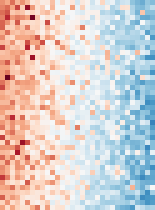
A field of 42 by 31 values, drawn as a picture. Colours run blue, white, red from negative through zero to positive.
The grain is fine, like static. Values rise toward the left. No regular stripes run through it. No row or column stands out. On average the colour sits 50% of the way up the scale.
